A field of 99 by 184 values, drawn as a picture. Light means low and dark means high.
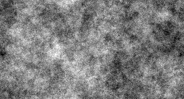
Histogram: bell-shaped. Mirror symmetry: none. Lone odd cells: none.
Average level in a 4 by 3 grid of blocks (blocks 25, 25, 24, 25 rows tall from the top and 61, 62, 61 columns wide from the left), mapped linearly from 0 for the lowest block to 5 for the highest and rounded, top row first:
3 2 4 / 0 1 5 / 0 0 4 / 2 1 3
